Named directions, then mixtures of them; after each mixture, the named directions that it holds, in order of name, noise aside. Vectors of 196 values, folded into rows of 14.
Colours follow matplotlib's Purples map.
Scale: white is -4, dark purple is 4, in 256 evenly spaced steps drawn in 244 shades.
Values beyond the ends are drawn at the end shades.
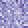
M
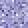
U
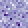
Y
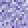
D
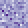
U, Y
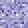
U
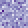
D, U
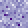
Y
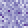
M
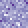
Y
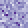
U, Y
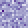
D, U
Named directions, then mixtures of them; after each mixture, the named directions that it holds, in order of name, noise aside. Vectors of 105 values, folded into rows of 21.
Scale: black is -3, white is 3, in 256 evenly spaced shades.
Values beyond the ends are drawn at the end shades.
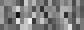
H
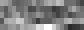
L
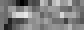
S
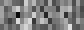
H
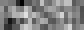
H, S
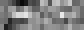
S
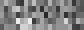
H, L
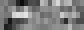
S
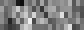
H, S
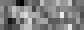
H, S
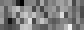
H, S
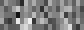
H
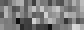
H, L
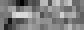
S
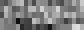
H, L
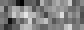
H, S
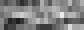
L, S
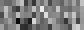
H, L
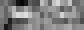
S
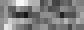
S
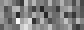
H, L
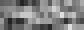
L, S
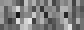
H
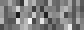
H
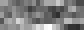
L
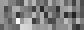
H, L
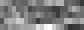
L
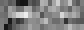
S
